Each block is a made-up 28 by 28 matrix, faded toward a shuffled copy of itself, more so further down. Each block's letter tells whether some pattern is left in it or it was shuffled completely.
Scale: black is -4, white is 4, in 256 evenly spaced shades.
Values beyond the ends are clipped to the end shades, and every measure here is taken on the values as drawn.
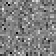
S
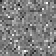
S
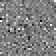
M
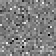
M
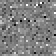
M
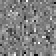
M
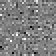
M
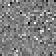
M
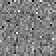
M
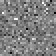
S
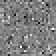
M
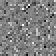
M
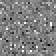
S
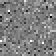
M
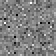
S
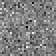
S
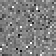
S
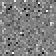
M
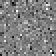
S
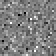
S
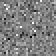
S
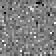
S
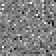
S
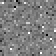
S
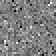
S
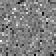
S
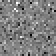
S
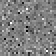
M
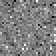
S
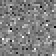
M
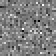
S
